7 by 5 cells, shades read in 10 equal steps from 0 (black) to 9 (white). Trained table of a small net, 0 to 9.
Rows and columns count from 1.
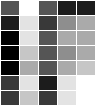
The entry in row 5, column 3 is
3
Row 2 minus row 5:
1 2 -1 -1 -1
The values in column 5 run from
1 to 9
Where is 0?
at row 3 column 1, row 4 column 1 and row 5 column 1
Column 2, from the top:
9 8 8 7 6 8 7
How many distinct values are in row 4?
5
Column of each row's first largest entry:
2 2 2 2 5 5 5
